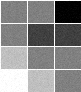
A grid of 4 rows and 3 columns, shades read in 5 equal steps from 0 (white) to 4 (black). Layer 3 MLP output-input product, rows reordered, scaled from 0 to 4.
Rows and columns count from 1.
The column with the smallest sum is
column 1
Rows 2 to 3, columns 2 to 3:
3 3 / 2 2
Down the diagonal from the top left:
2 3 2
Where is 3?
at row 2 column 2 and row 2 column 3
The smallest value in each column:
0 1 2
